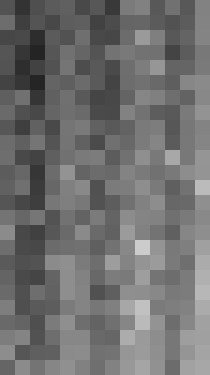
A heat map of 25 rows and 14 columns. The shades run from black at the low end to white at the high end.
Ninth with the lowest average: top left. Slope: up to the bottom right. Stripes: upright, repeating 3 times. Mirror symmetry: none.
